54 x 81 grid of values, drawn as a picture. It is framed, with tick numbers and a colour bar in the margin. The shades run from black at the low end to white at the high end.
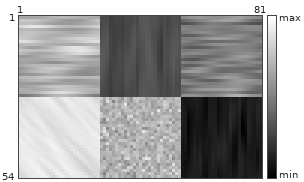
It is made of 2 by 3 panels. Panel 1,1: high, streaked across. Panel 1,2: low, streaked downward, faint in contrast. Panel 1,3: middling, streaked across. Panel 2,1: very high, slanting down to the right, faint in contrast. Panel 2,2: high, fine-grained. Panel 2,3: very low, streaked downward, faint in contrast.
